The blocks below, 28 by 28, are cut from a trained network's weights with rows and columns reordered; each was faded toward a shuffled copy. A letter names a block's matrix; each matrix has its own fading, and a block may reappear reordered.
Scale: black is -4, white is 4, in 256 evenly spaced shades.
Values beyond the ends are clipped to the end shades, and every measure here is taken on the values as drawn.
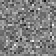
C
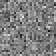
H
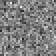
C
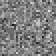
H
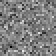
C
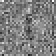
H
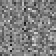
H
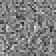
C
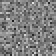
H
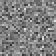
C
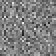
H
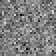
C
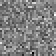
C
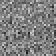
H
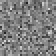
H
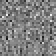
H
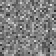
C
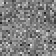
C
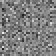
H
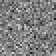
C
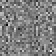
H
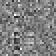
H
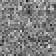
H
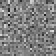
H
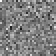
C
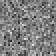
H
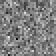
H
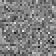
H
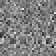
H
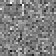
C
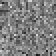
H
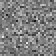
H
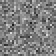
C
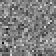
C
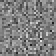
H
